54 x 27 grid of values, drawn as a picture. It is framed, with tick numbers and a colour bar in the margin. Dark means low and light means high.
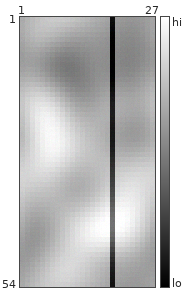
Most values sit high, with a long tail of low ones. The ninth with the lowest average is the top right. Column 19 stands out from the rest. Overall the values sit about 70% of the way up the scale.
